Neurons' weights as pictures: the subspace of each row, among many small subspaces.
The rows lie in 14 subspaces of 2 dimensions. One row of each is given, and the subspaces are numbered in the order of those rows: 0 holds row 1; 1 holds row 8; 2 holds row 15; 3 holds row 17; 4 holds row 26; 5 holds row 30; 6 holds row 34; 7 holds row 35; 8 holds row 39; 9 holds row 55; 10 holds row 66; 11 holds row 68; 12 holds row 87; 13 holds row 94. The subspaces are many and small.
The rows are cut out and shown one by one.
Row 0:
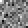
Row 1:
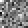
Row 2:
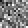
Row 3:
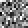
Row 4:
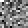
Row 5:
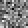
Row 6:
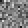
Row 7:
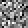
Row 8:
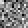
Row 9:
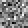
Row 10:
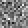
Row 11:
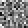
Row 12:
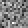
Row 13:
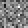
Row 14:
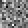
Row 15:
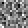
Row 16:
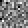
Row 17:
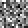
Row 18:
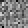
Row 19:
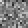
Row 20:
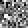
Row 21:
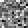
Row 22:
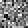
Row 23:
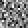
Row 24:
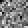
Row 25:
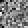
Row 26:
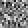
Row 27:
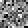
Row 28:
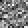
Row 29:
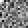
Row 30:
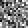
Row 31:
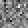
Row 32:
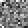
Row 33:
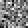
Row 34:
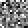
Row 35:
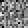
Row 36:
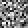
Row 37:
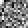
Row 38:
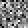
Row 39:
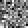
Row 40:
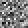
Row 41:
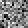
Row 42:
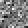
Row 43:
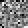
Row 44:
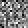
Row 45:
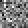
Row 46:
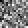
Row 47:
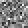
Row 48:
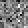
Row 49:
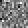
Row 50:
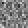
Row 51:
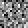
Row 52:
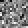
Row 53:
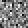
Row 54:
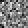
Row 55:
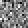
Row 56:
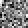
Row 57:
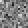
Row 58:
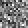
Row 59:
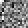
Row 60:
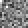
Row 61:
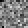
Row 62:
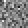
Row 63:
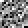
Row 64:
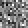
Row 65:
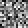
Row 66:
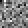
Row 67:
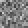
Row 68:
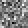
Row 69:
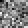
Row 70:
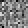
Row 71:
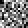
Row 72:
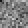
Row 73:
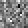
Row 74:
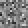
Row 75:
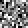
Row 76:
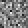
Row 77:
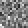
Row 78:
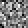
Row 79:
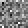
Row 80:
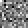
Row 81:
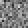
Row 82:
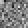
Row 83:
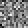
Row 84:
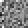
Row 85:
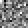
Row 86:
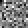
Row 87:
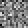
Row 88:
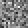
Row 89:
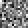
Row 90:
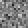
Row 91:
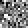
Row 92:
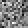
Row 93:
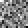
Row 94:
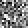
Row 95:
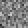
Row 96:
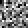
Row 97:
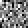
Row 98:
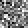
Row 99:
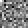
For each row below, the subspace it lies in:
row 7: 13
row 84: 7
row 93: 5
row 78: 2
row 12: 11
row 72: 12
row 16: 9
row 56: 6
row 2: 5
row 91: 4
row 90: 0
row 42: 8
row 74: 5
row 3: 4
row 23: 7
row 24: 4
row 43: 6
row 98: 11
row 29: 2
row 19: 12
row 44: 7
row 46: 5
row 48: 10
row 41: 11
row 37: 1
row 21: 10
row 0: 4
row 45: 3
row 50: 2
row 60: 6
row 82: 1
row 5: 8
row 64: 5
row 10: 13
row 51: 1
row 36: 8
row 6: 2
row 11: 12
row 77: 0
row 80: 3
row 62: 7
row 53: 9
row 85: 10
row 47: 13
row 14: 6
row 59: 1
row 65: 12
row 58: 5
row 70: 7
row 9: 11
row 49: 9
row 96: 10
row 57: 0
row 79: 1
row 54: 2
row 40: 8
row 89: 6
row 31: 10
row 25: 0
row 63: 13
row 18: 7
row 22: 13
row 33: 8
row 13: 3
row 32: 6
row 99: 3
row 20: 4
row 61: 3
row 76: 9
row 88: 8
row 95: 0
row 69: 12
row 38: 6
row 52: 5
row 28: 11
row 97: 9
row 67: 4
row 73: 10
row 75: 0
